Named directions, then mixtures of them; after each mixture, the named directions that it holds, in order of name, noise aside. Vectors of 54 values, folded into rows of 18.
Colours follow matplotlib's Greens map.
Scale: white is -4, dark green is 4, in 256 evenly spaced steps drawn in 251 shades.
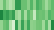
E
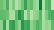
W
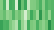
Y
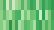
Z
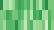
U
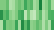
E, W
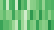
Y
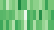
E, U, Y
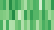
W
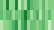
Y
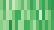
Z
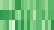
E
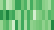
E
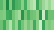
Z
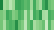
U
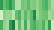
E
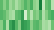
W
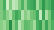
Z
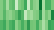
W, Y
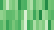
U, Y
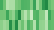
U, W, Z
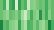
Y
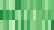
E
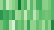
E, Y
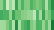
E, Z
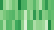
U, Y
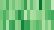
W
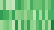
E, Z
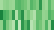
E, W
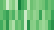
E, U, Y
